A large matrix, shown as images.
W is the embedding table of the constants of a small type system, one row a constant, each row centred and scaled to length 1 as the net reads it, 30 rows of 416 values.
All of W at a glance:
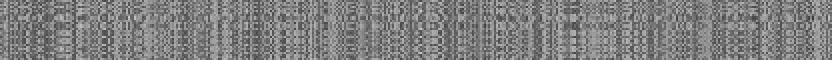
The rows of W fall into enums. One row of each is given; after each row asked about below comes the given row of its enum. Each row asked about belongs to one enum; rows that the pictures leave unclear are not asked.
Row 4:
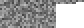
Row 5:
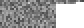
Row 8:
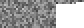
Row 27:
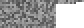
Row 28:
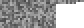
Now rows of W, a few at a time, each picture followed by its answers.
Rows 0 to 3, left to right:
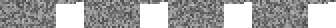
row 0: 27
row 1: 5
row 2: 4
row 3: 8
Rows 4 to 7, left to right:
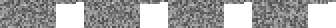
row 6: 4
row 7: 28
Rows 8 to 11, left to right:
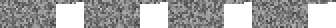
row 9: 8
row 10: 27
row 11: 5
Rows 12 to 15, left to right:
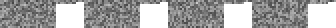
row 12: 4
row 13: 4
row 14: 5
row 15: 27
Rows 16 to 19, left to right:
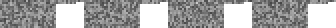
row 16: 28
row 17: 27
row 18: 5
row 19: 27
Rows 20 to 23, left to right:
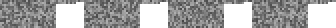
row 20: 28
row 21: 27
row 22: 5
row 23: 28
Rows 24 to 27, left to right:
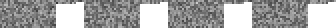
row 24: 8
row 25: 28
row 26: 5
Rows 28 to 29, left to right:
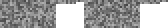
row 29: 4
